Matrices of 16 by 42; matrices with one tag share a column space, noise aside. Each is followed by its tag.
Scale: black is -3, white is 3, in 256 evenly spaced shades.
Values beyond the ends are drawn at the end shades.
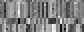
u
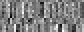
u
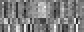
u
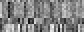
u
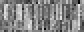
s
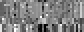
u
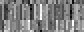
s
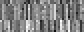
s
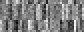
s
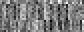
s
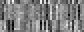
s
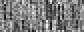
s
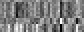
u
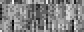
s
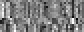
u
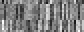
s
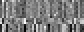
u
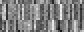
s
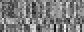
u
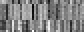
s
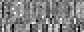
u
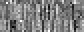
s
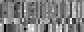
u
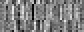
s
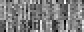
s
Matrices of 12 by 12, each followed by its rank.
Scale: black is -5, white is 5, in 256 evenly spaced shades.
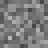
full rank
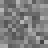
full rank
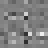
two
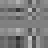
one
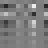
one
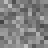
full rank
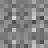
two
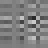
one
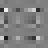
one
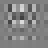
one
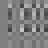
one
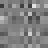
two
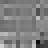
two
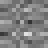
two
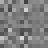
two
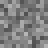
full rank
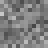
full rank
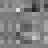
two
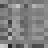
two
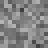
full rank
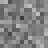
full rank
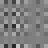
one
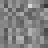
two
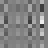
one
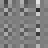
one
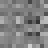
two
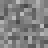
full rank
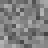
full rank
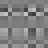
one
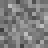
full rank
